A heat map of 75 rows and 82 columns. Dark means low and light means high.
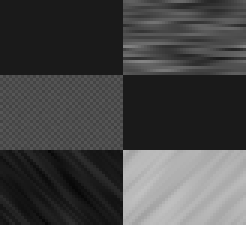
The table splits into 3 rows of 2 panels. Panel 1,1: very low, flat. Panel 1,2: low, streaked across. Panel 2,1: low, checkered, faint in contrast. Panel 2,2: very low, flat. Panel 3,1: very low, slanting down to the right, faint in contrast. Panel 3,2: high, slanting up to the right, faint in contrast.
